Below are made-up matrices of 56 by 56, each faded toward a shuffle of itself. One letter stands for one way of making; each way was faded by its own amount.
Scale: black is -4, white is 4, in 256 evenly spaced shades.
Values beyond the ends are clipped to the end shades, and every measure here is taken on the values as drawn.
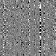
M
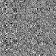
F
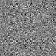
F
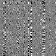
M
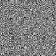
F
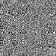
F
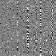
M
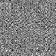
F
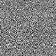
F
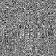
F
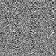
F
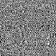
F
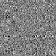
F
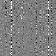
M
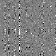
M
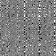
M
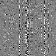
M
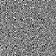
F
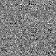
F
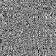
F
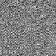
F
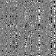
M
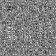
F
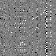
M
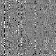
M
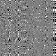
M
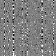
M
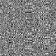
F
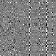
M
